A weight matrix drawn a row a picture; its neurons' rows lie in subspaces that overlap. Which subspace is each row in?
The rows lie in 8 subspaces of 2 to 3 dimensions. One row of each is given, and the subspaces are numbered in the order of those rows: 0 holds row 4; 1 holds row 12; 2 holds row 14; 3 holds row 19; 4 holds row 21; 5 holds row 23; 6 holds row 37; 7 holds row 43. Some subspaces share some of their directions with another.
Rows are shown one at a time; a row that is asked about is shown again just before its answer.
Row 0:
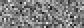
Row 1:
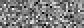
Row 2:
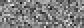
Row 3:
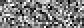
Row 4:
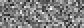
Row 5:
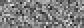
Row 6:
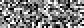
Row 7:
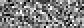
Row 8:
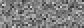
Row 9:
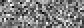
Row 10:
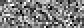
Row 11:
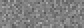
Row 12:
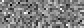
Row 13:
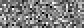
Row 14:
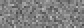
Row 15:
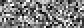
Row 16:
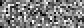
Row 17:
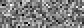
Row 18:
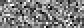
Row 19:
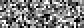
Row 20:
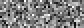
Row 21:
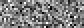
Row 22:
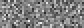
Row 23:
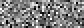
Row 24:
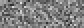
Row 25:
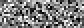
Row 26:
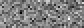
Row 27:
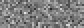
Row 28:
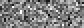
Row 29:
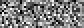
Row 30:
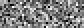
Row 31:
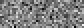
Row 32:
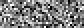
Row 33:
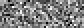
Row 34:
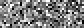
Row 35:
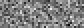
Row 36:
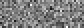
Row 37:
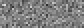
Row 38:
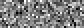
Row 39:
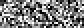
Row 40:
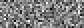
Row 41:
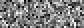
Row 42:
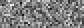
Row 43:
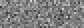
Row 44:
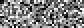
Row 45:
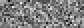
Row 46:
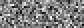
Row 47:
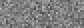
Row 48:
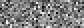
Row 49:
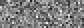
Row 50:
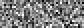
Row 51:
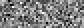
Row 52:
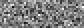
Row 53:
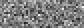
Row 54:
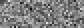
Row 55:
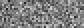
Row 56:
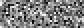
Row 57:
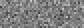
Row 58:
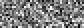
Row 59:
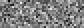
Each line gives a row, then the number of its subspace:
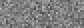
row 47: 5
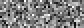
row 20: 3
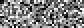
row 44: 2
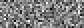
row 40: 0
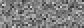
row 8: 6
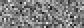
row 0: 4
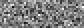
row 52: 7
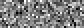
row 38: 3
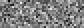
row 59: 0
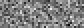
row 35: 1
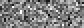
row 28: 6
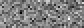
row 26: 6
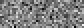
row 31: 2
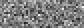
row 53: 7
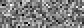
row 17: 6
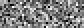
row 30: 3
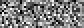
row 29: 5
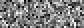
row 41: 3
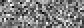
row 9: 1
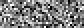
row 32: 4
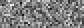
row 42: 6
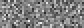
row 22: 0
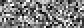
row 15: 1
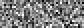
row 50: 0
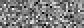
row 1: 6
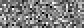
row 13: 6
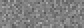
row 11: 0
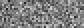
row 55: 4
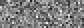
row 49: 7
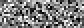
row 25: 7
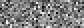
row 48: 5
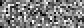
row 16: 4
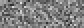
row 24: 5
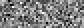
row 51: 1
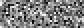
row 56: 4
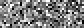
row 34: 6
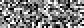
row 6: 1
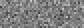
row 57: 7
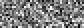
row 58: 0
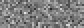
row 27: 1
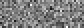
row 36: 0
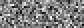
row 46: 2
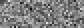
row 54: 2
